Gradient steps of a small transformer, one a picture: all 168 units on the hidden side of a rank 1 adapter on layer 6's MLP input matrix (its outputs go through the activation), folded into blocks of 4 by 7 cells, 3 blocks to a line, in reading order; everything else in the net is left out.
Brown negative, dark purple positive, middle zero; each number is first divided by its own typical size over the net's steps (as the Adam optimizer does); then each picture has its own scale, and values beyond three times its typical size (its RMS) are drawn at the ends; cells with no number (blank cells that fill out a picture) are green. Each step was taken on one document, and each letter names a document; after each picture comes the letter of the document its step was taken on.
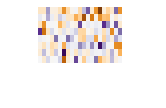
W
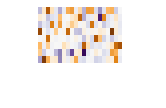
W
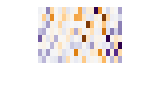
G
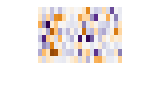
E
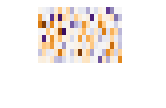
E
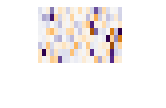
G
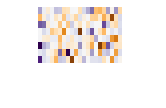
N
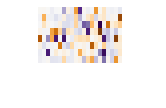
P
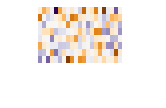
N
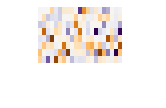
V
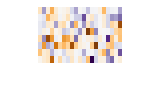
P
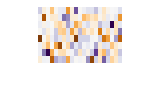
P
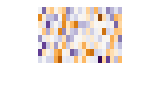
E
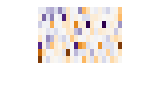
V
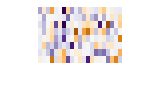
P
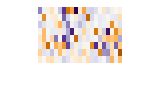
P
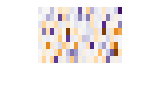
V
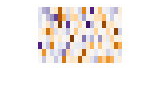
W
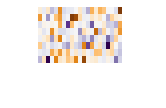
N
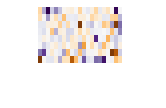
N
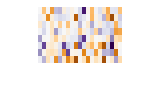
N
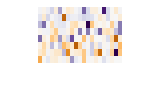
V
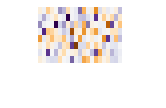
P
